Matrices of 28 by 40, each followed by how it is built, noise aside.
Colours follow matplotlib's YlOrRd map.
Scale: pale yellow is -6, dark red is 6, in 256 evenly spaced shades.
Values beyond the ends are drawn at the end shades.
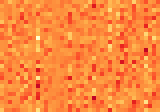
uneven columns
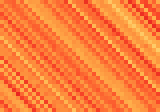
Toeplitz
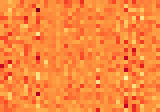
uneven columns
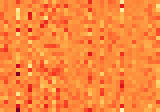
uneven columns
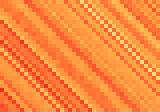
Toeplitz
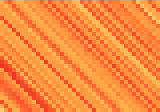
Toeplitz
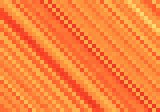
Toeplitz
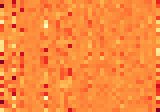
uneven columns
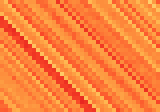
Toeplitz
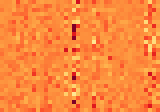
uneven columns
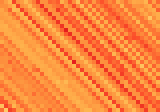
Toeplitz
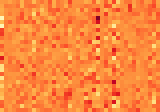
uneven columns
